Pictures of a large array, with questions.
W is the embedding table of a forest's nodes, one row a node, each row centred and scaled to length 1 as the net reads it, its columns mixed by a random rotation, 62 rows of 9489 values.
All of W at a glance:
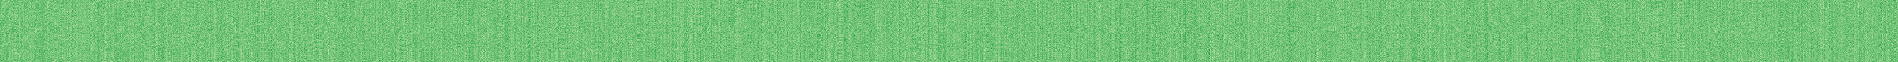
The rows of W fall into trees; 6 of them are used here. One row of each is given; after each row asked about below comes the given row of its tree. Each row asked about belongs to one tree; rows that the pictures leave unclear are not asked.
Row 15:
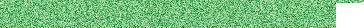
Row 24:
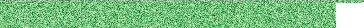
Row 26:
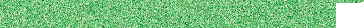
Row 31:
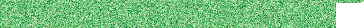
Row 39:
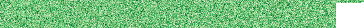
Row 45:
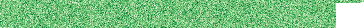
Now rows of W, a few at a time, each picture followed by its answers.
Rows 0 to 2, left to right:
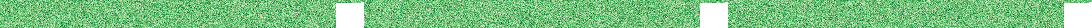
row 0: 24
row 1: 26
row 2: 15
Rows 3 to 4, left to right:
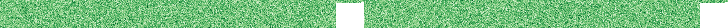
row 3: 31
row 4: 24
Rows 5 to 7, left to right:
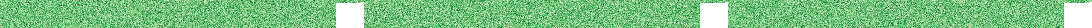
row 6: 15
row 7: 31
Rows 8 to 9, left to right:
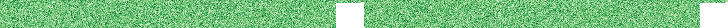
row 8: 24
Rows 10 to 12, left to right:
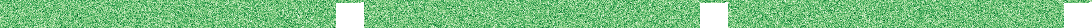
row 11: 39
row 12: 45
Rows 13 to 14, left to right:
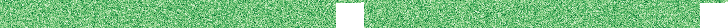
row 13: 24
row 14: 45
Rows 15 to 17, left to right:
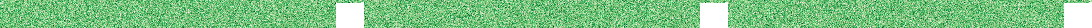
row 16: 39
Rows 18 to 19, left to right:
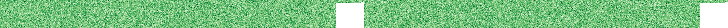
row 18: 24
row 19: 45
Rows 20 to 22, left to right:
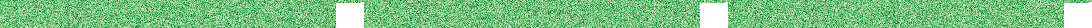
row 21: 45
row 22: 26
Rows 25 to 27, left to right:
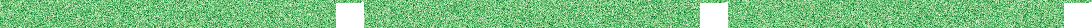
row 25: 45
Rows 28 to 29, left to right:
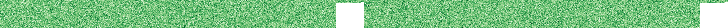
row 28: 39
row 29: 26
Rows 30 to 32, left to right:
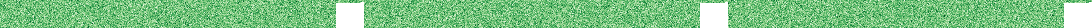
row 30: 26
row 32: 39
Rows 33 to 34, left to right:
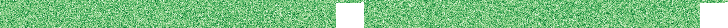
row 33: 45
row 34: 24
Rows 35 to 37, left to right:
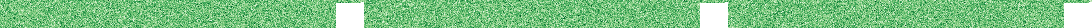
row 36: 24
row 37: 45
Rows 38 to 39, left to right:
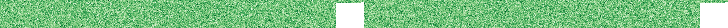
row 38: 24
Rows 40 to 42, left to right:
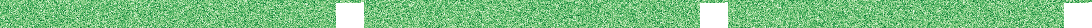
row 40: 45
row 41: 24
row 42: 24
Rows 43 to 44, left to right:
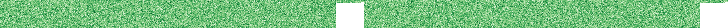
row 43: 15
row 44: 31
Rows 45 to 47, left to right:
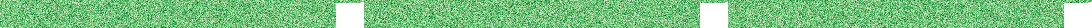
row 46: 15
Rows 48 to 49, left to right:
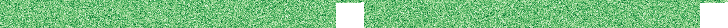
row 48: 39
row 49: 45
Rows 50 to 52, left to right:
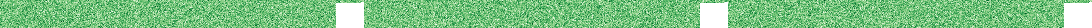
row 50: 45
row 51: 24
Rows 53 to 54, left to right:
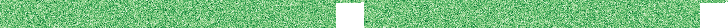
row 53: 45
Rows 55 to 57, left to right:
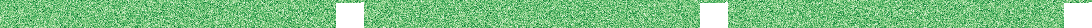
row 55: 24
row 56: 45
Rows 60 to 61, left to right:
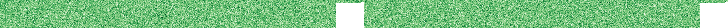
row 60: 26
